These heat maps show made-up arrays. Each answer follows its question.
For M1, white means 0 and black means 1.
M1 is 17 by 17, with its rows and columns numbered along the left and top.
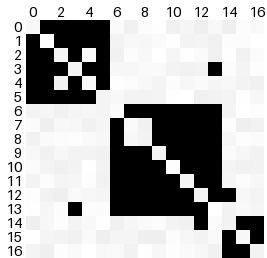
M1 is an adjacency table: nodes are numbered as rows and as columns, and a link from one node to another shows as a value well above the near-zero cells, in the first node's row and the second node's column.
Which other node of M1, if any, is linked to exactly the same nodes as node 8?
node 7
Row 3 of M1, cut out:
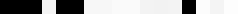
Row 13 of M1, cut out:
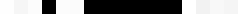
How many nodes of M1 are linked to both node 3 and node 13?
0
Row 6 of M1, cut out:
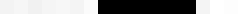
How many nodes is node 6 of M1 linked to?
7
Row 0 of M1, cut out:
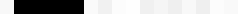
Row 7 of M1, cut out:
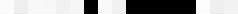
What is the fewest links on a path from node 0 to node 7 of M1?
3
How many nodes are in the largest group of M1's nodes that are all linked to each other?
7
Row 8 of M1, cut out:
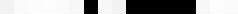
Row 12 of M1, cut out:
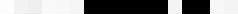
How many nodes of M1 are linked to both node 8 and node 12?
5
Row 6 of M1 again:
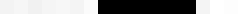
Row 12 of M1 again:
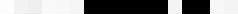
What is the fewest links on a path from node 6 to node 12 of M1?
1
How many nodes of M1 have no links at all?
0
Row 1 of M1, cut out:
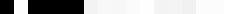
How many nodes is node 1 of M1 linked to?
5
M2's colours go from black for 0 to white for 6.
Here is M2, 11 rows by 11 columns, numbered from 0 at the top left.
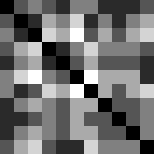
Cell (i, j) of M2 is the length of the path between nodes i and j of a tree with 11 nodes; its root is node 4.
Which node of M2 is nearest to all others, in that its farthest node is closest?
0
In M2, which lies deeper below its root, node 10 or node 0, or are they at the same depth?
the same depth
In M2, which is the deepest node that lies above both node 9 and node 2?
0
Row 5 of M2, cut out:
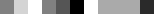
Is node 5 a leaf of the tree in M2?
yes
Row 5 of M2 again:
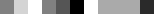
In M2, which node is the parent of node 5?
10
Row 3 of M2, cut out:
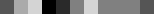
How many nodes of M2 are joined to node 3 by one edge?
1
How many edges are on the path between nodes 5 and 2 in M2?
6
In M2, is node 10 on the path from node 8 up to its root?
no
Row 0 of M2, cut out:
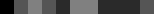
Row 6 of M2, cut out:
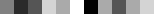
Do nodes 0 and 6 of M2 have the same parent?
no
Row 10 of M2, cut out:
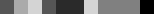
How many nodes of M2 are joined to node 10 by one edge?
2
